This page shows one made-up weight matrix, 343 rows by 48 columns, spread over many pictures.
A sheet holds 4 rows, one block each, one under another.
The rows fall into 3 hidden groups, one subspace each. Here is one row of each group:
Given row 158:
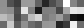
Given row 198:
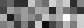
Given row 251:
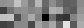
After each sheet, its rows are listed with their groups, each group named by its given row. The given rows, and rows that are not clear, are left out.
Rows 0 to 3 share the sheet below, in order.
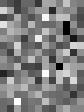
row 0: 251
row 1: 158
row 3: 158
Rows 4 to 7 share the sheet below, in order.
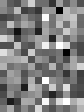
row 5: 251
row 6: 198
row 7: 198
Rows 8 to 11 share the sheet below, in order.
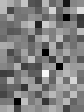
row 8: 198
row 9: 198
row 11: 158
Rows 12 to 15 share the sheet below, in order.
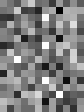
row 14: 198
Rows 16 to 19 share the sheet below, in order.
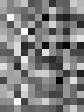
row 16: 198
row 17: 198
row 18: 158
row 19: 158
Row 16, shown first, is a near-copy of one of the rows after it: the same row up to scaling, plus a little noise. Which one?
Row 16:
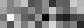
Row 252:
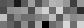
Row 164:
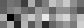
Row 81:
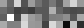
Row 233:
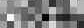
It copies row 233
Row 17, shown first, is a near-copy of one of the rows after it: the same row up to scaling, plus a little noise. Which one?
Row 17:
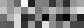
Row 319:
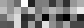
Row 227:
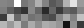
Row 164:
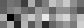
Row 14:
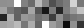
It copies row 319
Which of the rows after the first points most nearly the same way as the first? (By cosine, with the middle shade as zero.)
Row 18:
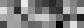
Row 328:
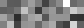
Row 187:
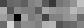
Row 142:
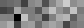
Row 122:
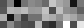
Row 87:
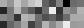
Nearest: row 328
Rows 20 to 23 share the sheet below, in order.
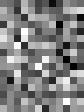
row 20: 158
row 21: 158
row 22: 158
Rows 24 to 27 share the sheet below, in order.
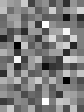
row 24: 198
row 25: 158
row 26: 198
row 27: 251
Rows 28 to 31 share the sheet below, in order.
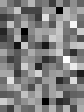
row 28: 251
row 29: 158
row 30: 158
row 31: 251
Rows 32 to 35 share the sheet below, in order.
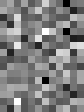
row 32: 158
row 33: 158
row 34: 198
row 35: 158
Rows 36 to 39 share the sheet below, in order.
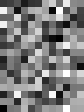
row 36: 251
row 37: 198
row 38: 198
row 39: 251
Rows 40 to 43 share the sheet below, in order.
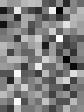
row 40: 251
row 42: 158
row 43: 158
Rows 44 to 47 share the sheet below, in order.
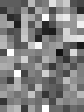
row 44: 198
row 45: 158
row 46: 158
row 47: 198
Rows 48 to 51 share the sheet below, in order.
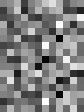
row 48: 158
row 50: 158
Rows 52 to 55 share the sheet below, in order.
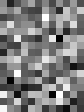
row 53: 251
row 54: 158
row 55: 251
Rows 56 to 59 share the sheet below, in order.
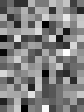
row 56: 198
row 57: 251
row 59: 198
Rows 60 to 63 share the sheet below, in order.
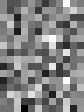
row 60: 158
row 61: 198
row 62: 251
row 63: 198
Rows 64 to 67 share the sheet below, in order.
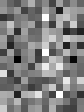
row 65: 198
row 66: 198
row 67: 251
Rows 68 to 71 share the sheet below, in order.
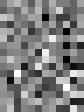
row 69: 198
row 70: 158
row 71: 158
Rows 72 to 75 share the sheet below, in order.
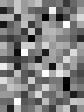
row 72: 251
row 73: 198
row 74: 251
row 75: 158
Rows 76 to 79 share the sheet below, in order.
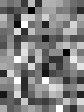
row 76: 198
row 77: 198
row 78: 198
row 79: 158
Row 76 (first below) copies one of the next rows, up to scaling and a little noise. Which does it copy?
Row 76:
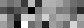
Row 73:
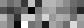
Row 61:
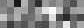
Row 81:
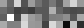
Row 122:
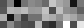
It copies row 73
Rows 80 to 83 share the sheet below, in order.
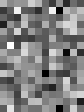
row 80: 251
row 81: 198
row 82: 251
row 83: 158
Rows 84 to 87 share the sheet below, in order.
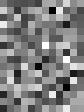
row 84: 251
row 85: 251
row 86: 158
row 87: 251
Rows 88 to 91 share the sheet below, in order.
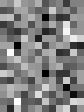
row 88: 251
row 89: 158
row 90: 251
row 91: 158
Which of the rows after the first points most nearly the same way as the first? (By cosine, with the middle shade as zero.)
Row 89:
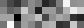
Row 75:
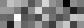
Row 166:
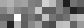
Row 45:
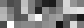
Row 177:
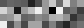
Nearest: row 45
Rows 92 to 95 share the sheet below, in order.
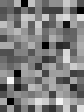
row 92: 198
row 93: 251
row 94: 158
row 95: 198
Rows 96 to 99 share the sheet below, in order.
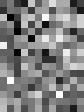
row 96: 198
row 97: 198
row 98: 158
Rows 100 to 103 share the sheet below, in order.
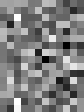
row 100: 158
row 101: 198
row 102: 158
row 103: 158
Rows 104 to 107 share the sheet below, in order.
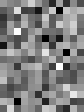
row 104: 251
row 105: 198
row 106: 251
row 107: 158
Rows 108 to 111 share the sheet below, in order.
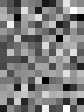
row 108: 158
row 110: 198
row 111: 198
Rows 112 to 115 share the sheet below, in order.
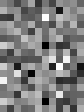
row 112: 251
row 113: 251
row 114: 251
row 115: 251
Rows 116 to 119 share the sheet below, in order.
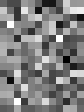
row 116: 158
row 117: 251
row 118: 158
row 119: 158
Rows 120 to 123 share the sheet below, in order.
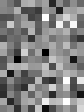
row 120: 251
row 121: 198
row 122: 198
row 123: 198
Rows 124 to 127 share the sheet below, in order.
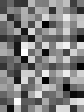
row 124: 198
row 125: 198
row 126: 198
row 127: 158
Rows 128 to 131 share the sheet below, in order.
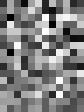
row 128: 198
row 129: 158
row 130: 158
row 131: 251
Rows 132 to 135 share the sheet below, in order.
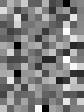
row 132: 158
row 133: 158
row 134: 158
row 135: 198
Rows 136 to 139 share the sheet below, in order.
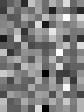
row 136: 198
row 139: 198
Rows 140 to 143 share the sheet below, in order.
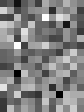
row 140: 251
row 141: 158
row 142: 158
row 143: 251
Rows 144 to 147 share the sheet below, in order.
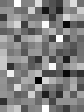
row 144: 198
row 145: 251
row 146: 198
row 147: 198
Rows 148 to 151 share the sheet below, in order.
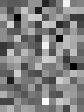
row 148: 158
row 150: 158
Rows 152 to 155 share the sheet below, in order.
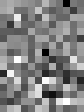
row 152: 158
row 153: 198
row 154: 198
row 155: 198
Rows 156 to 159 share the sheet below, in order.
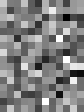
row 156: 198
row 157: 251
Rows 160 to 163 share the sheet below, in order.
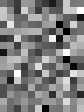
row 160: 158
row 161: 251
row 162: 158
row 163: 198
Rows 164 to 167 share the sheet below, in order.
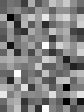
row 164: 198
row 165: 198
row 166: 158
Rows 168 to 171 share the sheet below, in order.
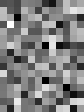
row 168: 158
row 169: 198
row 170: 198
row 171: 158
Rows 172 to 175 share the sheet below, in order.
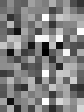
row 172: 198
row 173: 198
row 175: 198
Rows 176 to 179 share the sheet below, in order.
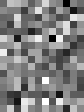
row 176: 158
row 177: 251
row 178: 198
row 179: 198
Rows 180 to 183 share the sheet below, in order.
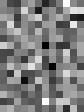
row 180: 158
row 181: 251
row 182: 198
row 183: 251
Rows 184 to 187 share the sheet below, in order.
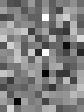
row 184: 251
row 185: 198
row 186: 251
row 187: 158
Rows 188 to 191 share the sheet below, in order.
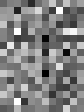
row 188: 251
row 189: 198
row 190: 251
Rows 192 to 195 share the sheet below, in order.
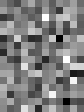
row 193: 251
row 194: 158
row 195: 198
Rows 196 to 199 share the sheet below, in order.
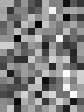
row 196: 198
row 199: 158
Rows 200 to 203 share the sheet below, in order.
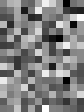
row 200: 158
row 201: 198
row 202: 251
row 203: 198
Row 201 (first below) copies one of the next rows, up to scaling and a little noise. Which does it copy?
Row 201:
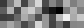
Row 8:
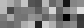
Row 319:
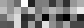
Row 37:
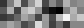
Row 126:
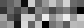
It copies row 37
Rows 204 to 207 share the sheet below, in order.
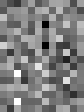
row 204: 198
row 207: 158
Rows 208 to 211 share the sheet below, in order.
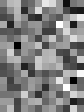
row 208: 158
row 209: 158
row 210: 158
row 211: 158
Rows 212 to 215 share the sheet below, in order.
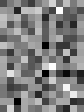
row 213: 251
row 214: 198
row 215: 158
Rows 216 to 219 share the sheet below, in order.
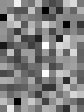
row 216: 198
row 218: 251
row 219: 158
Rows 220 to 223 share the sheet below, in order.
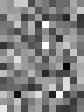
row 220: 198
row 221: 251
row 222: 251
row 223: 251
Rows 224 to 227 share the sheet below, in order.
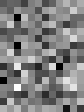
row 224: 158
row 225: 158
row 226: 251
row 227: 198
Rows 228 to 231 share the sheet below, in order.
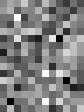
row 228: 158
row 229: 251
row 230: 251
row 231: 198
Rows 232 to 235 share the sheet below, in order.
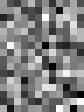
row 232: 251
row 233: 198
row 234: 198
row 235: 158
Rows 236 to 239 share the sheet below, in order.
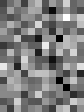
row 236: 198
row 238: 158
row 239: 158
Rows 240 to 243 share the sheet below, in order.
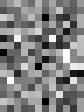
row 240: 251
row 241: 251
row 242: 158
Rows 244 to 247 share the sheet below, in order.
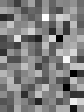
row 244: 251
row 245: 251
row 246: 158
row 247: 158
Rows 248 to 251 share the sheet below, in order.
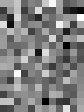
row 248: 158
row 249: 198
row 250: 158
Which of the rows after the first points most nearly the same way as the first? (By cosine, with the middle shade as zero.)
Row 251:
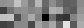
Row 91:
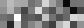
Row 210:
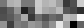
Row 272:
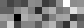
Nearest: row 210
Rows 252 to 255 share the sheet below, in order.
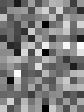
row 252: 198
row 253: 198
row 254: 158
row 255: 198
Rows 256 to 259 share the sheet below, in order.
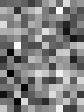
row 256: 251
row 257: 158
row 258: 198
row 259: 158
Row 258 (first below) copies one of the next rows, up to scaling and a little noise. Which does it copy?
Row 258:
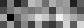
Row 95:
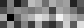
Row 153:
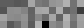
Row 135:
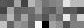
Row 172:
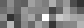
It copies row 95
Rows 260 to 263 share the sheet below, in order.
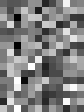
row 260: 158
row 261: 158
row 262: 198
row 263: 198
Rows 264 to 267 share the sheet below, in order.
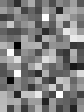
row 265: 158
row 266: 158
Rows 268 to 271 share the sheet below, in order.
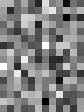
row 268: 198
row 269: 251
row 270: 158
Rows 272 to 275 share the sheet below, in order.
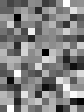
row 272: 158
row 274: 158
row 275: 158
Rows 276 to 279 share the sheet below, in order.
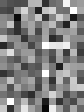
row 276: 158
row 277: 251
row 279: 198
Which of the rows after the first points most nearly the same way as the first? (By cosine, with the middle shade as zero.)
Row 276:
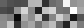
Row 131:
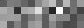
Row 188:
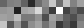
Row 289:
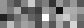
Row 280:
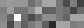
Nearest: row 289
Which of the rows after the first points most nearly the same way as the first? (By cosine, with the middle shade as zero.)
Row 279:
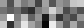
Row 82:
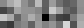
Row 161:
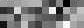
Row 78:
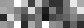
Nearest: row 82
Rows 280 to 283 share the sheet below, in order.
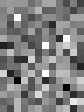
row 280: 158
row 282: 198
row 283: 158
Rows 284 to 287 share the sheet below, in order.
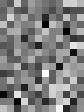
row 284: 198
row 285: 158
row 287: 158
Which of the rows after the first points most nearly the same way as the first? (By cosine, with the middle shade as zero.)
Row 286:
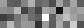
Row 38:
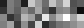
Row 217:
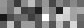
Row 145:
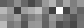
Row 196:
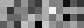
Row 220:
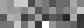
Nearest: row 217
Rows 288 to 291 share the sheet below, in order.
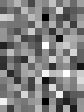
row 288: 251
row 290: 198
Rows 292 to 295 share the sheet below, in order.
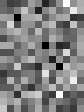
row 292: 158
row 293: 251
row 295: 251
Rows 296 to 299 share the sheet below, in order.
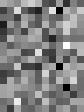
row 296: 251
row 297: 198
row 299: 158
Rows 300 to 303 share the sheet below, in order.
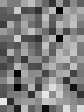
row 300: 251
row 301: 251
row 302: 158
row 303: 198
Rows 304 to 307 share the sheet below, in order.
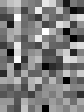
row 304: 158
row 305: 158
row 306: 198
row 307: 198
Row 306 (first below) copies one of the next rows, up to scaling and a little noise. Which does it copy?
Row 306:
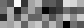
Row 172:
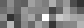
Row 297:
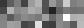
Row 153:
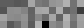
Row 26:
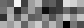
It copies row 26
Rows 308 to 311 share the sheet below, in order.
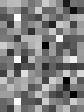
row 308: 158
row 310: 198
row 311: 158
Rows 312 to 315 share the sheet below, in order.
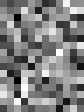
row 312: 158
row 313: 158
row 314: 198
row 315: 158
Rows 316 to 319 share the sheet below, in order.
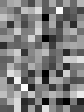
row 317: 198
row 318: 198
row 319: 198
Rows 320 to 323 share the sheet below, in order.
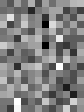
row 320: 198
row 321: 251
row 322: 251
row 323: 158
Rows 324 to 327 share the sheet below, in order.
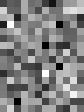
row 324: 158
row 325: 251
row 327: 158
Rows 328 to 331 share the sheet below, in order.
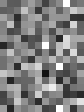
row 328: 158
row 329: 251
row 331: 158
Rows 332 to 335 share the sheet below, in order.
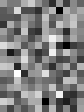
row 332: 251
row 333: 198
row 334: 158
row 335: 251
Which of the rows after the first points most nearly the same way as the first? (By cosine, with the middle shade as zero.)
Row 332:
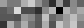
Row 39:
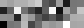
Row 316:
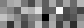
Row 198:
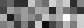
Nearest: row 39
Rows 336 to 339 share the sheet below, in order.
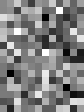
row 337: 198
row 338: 198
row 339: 158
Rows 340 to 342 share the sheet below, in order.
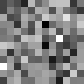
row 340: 198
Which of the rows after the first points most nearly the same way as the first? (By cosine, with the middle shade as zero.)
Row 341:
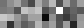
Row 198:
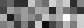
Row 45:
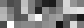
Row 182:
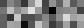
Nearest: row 182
